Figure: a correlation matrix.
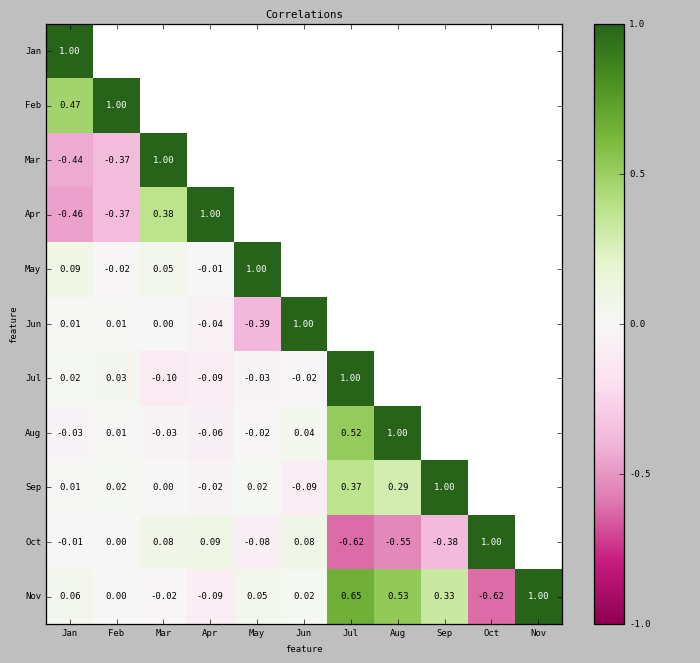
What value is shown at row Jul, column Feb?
0.03
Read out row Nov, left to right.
0.06 0.00 -0.02 -0.09 0.05 0.02 0.65 0.53 0.33 -0.62 1.00
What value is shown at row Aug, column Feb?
0.01
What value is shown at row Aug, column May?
-0.02
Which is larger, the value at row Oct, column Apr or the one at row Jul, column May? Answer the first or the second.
the first
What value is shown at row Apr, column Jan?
-0.46
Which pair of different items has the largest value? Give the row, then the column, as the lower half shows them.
Nov, Jul
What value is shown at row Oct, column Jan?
-0.01
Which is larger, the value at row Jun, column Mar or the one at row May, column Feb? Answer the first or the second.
the first
